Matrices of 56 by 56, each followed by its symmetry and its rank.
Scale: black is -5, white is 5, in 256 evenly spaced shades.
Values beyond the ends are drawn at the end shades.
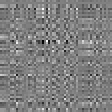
neither, rank three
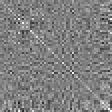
symmetric, rank five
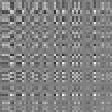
symmetric, rank two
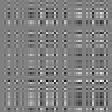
neither, rank one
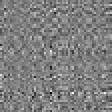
neither, rank five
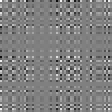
symmetric, rank one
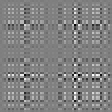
symmetric, rank one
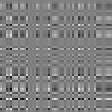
neither, rank one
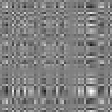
symmetric, rank two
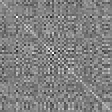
symmetric, rank five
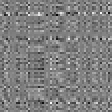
neither, rank three
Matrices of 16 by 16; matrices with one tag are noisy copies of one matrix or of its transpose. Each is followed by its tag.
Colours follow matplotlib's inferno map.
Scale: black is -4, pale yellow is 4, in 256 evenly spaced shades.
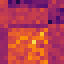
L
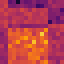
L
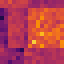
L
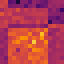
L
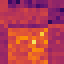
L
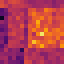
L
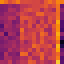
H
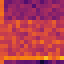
H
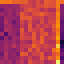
H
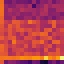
H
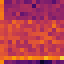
H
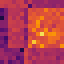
L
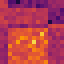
L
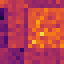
L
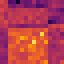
L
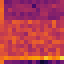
H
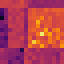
L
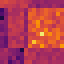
L
